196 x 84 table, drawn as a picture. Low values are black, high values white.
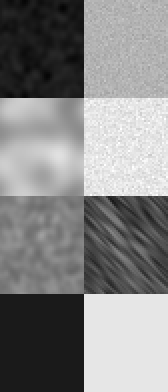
It is made of 4 by 2 panels. Panel 1,1: very low, blotchy, faint in contrast. Panel 1,2: high, fine-grained, faint in contrast. Panel 2,1: high, smooth. Panel 2,2: very high, fine-grained, faint in contrast. Panel 3,1: middling, blotchy, faint in contrast. Panel 3,2: low, slanting down to the right. Panel 4,1: very low, flat. Panel 4,2: very high, flat.
